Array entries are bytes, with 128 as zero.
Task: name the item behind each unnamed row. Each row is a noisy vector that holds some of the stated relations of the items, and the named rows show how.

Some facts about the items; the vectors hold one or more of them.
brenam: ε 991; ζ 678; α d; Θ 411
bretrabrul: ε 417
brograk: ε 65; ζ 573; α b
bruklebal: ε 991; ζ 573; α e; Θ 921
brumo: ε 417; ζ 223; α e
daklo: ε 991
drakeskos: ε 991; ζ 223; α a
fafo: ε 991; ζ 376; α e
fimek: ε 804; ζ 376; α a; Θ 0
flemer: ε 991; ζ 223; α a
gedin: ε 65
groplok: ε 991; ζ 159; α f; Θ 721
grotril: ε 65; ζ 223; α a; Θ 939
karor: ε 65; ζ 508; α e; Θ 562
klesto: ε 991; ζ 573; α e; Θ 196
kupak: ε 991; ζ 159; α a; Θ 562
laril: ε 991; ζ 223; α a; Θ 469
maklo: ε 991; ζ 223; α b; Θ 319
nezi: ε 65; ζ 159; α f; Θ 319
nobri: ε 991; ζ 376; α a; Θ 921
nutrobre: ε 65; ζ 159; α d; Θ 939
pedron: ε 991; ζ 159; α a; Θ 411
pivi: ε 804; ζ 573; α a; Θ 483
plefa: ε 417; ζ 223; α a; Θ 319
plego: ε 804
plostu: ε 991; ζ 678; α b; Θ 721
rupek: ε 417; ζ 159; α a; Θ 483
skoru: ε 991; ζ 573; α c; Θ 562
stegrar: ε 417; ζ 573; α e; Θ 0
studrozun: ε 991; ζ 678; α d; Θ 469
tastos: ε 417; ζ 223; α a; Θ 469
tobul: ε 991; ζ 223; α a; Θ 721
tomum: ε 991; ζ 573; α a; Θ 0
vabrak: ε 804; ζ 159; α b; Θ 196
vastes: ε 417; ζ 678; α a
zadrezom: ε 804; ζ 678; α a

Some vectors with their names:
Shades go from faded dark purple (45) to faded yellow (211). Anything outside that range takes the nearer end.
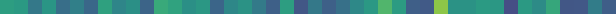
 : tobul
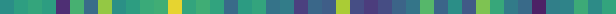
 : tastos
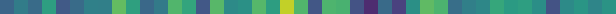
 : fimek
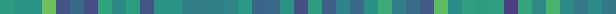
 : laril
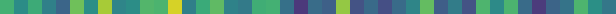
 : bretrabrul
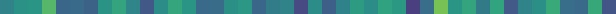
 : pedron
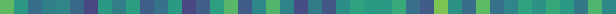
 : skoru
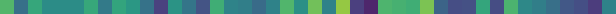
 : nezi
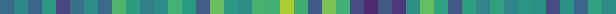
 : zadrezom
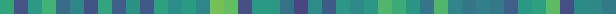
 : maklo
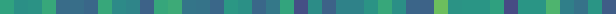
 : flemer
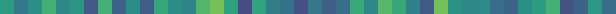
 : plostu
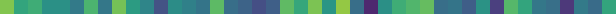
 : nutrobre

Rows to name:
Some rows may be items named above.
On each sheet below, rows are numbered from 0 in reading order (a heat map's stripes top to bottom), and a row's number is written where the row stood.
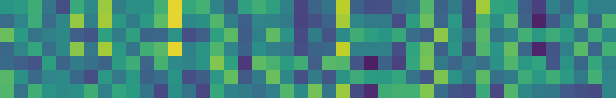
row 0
rupek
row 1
stegrar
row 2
skoru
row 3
stegrar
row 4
vabrak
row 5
skoru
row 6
nezi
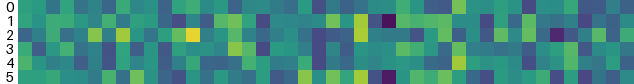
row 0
tobul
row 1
brograk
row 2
stegrar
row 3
maklo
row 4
kupak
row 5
grotril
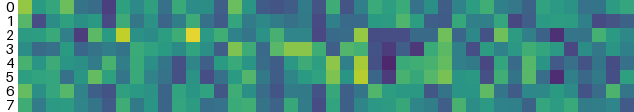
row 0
studrozun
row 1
groplok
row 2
vastes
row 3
plego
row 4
gedin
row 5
karor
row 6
brenam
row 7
daklo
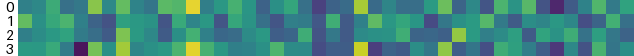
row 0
brumo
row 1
brenam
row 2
tomum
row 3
plefa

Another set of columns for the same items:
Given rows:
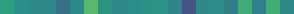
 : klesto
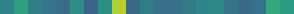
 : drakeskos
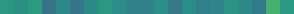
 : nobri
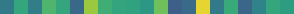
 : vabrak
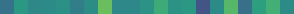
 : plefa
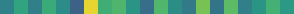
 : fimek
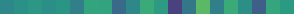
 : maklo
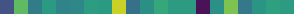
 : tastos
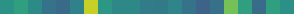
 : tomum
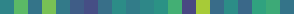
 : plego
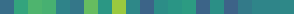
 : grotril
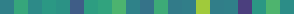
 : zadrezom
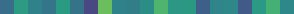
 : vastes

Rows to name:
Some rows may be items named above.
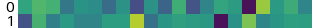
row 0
fafo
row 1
tastos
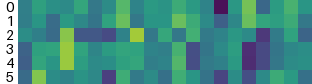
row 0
rupek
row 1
stegrar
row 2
gedin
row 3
brograk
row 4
brograk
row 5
brumo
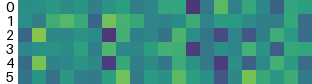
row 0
maklo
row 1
nezi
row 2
brumo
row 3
plostu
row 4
brumo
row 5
stegrar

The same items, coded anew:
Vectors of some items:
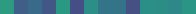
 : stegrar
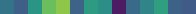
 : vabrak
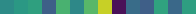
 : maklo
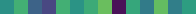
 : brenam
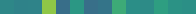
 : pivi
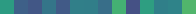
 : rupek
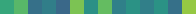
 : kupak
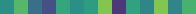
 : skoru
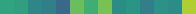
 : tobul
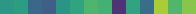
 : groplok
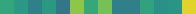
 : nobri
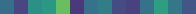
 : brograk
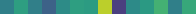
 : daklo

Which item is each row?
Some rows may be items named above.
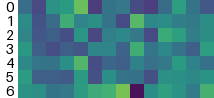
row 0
brograk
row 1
grotril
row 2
bretrabrul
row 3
tastos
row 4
karor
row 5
stegrar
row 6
klesto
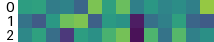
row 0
tomum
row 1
vabrak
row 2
studrozun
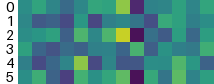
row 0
fafo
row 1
bretrabrul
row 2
maklo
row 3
plefa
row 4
nutrobre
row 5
brenam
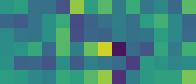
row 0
laril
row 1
gedin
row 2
karor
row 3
plostu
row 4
brumo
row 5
bruklebal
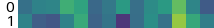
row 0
plego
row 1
nezi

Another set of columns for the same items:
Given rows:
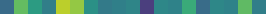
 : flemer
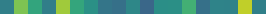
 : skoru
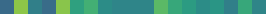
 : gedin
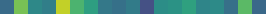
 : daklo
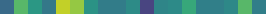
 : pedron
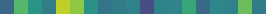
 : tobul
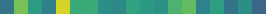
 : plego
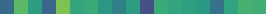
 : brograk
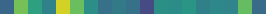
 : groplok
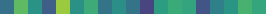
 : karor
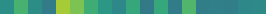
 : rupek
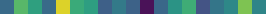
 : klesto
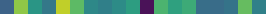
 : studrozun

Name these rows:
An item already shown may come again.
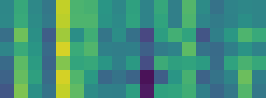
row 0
plefa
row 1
plefa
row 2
karor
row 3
stegrar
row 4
brograk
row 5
fafo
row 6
brenam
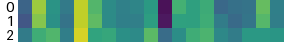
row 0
studrozun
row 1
brenam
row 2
vabrak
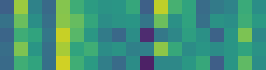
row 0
nutrobre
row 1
grotril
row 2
plostu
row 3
nezi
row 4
maklo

